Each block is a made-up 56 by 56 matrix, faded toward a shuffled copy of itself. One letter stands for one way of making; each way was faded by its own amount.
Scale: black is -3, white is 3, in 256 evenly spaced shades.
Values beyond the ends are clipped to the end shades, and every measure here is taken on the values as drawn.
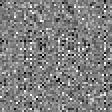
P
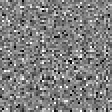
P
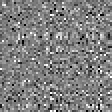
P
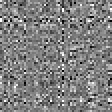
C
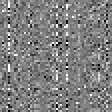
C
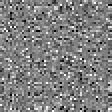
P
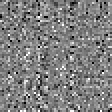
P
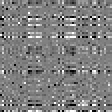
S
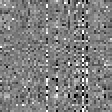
C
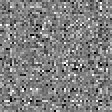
P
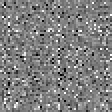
P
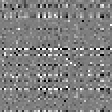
S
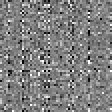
C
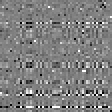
S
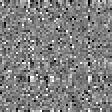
P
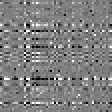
S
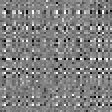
S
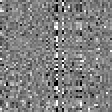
C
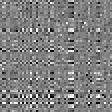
S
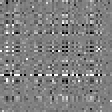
S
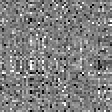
P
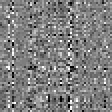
C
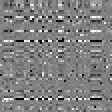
S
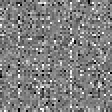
P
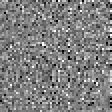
P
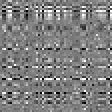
S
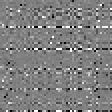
S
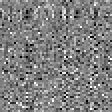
P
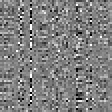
C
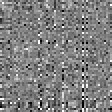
C
